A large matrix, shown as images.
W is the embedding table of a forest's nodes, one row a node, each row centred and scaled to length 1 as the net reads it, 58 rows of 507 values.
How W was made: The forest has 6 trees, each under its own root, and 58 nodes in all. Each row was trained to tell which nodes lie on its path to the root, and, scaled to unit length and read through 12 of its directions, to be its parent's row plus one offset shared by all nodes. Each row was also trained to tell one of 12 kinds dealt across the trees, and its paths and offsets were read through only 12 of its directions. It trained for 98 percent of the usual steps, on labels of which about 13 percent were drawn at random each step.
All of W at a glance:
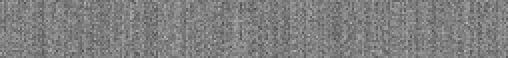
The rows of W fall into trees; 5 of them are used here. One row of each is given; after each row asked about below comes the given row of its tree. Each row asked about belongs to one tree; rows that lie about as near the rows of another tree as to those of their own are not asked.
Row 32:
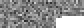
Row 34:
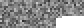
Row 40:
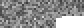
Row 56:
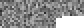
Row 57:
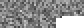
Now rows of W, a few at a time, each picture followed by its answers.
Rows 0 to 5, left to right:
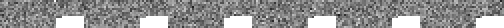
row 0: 56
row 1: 40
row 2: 57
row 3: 57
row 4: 34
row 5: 57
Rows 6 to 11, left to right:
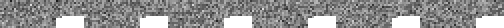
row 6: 34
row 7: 32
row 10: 57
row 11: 57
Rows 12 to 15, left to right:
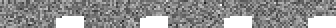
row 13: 34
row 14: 40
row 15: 34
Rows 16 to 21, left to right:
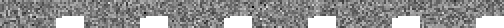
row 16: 32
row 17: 57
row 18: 56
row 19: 57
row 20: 40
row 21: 40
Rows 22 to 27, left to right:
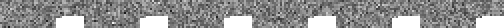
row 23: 32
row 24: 32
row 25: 40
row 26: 34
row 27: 56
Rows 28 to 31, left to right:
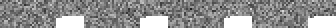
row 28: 34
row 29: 57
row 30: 34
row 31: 32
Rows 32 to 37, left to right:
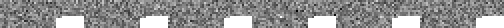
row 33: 32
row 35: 57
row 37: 34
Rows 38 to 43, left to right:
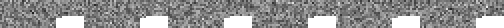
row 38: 32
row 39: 34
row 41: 57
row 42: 40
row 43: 57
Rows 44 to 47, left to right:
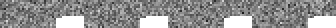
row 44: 34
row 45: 56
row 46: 34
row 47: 57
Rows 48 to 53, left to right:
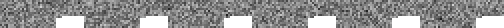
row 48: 56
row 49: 40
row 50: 32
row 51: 57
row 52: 34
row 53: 32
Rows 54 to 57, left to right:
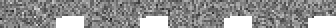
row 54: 34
